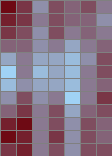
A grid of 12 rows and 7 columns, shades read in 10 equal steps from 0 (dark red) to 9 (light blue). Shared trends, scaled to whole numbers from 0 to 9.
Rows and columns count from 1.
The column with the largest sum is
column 5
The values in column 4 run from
2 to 7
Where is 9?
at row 6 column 1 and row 8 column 5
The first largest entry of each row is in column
3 7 3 5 5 1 1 5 5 5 5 5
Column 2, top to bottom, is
2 2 3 4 5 5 6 3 2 0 1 1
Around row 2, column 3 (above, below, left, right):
6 6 2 3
